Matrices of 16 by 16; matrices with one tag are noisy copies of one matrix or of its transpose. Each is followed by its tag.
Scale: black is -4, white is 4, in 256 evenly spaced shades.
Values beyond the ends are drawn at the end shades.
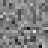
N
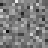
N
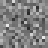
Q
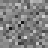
Q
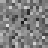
Q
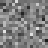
N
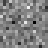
N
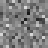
Q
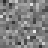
N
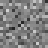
Q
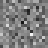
Q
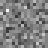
Q
